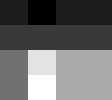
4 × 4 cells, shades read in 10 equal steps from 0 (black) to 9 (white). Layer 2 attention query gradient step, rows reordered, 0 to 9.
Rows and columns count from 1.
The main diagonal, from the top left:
1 2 6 6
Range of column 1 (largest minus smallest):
3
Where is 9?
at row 4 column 2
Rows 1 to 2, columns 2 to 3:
0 1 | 2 2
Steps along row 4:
up down same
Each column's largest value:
4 9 6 6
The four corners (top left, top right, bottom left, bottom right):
1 1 4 6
